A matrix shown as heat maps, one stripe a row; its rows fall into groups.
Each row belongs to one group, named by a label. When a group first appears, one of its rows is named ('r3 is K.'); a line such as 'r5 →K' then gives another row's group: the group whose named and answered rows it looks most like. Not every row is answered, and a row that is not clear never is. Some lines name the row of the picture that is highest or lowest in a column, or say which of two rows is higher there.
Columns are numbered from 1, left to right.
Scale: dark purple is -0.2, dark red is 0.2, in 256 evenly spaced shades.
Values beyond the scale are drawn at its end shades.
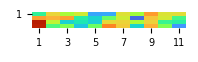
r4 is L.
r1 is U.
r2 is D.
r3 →L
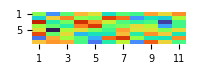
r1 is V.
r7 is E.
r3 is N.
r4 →N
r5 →V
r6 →D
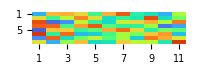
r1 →E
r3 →V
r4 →N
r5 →E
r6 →D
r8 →V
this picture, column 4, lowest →6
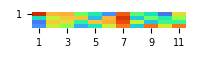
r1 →D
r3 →E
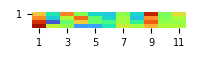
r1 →D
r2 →V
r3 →V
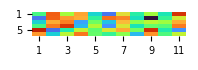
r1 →U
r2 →E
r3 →U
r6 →V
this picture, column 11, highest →1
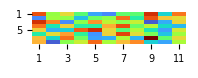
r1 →D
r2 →U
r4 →L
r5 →N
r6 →E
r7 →D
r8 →N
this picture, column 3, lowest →3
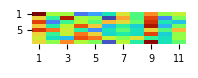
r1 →D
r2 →D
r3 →L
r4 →V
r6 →V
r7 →N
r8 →D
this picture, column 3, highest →2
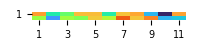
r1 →N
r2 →L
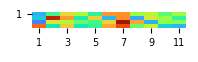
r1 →E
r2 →U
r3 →E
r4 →L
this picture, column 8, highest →3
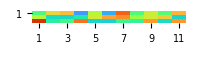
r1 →U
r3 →V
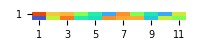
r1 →D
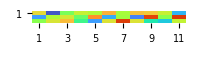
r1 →L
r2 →U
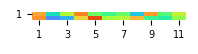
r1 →V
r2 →N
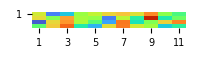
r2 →D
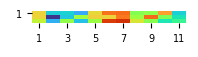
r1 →L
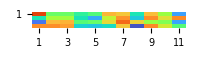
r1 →L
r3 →E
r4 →D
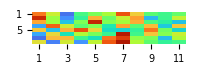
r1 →L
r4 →U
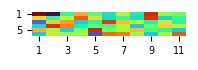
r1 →V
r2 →V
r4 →U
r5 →N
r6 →E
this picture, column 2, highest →4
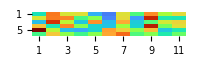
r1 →U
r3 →U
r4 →D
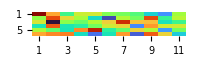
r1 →N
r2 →U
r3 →L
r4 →U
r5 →N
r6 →D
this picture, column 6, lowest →2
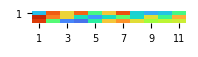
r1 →E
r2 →D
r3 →L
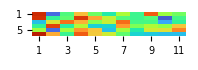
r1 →V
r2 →N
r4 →U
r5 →V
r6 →N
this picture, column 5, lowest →4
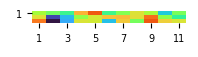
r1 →N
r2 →L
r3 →V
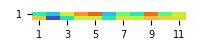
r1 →V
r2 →V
